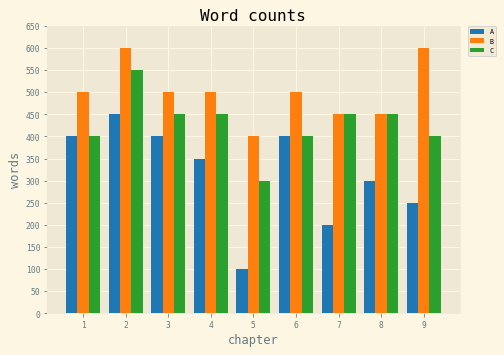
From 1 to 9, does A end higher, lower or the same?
lower
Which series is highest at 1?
B
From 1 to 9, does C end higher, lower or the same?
the same
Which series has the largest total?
B
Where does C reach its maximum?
2
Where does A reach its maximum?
2
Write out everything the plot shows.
Title: Word counts
x-axis: chapter, ticks 1 2 3 4 5 6 7 8 9
y-axis: words, ticks 0 50 100 150 200 250 300 350 400 450 500 550 600 650
Legend: A, B, C
Values:
A: 400 450 400 350 100 400 200 300 250
B: 500 600 500 500 400 500 450 450 600
C: 400 550 450 450 300 400 450 450 400
